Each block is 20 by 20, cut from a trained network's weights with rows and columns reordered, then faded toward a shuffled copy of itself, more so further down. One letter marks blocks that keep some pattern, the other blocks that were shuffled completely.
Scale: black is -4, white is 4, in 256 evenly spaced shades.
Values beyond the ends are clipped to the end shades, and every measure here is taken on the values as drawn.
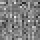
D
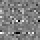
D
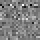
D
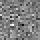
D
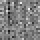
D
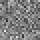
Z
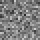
Z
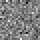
Z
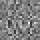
D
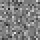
Z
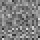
D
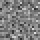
Z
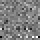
D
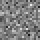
Z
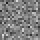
Z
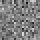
D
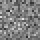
Z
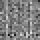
D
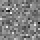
Z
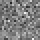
Z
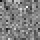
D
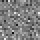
Z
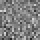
D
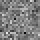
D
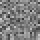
D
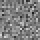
Z
